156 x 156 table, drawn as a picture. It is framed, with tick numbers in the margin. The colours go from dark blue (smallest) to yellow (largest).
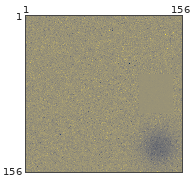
An odd patch, calmer than its surroundings, sits in the middle right. The middle right is the calmest part. No regular stripes run through it. A single dip lies in the bottom right. No row or column stands out. The bottom right is the ninth with the lowest average. The halves do not mirror each other.
